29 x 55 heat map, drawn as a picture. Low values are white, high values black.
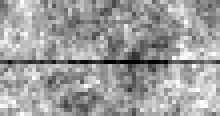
Odd lines: row 16. Ninth with the highest average: centre. Ninth with the lowest average: bottom right. Slope: none.
